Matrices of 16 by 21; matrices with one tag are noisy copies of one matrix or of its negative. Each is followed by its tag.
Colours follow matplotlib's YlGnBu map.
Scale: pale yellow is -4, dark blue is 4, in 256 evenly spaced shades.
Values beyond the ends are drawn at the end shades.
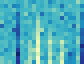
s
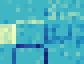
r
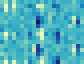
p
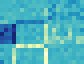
r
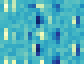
p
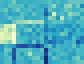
r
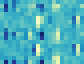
p
